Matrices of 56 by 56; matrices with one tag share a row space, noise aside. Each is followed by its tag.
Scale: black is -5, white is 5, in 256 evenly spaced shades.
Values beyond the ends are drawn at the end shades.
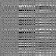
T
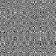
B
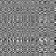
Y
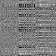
T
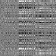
T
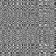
Y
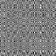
B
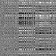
T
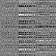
T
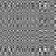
Y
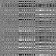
T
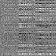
T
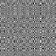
B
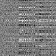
T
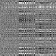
T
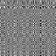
B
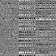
T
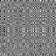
B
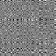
Y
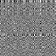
B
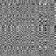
Y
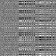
T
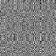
B
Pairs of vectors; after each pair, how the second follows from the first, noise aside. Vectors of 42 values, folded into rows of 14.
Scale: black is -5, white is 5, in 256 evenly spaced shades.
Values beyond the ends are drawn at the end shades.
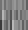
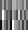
scaled up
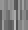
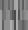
negated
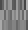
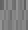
shrunk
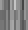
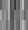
negated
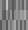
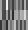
scaled up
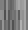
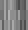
negated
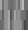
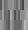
negated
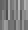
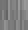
shrunk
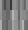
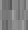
shrunk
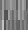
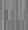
shrunk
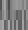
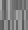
negated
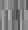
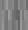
shrunk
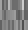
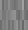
shrunk
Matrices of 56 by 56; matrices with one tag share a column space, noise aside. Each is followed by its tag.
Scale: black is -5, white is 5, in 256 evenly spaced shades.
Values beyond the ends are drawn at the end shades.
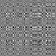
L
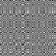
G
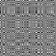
G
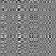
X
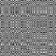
G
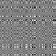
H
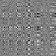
L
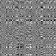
H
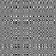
H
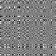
H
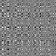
L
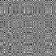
G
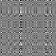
G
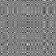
G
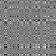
H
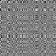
X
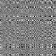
H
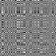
G
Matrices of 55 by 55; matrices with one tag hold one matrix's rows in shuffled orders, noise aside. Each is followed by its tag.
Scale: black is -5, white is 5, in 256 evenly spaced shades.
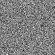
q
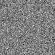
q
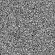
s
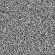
q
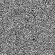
s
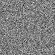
q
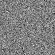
q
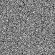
q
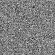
s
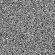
q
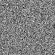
q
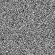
q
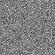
q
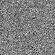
s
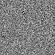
q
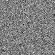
q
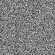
s
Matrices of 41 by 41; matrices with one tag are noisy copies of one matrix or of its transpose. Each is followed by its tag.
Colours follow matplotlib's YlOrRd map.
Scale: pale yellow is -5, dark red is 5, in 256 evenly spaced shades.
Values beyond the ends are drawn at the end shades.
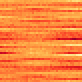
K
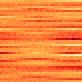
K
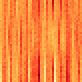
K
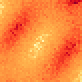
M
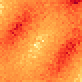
M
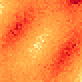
M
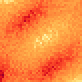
M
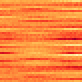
K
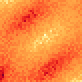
M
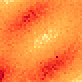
M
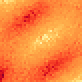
M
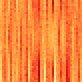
K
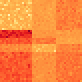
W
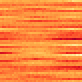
K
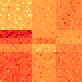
W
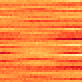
K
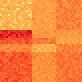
W
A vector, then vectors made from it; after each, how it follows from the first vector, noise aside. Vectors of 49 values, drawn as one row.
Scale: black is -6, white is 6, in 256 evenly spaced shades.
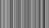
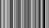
scaled up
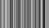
scaled up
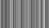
negated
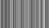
negated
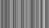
negated
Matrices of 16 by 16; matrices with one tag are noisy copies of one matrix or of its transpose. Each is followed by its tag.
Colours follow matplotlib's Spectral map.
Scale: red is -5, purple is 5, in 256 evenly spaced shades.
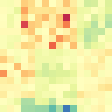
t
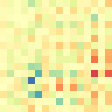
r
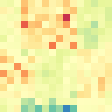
t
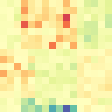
t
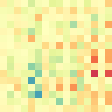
r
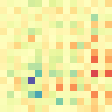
r
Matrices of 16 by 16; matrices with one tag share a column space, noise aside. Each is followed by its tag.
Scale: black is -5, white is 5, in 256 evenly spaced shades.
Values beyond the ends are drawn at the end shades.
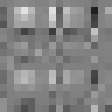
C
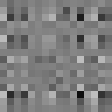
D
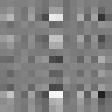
D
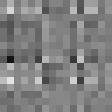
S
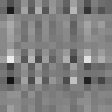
S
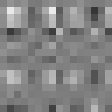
C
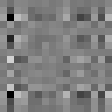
D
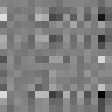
D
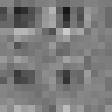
C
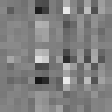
S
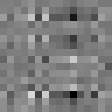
D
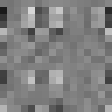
C
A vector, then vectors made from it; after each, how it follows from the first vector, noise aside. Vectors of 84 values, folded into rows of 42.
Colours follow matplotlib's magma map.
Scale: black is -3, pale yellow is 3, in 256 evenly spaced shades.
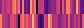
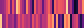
wrapped around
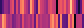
wrapped around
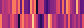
copied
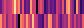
copied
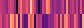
wrapped around
